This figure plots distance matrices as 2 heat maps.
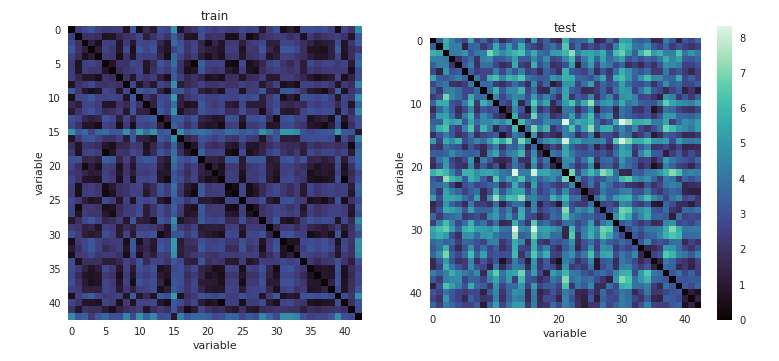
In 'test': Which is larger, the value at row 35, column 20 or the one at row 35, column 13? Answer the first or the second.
the second
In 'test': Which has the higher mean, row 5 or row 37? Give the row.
37
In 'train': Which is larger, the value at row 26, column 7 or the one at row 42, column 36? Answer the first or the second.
the second
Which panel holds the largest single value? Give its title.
test
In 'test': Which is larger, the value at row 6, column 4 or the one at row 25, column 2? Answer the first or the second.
the second
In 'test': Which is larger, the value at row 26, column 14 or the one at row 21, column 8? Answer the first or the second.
the second
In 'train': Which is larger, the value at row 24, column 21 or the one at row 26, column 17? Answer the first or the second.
the first
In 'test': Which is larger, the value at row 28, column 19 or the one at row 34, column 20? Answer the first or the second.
the first
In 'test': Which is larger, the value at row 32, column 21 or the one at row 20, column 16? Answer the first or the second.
the second
